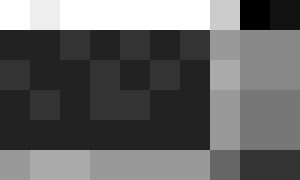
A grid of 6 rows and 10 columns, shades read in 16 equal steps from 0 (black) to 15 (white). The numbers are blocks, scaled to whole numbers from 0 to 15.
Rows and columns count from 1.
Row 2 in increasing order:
2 2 2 2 3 3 3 8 8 9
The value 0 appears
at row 1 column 9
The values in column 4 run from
2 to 15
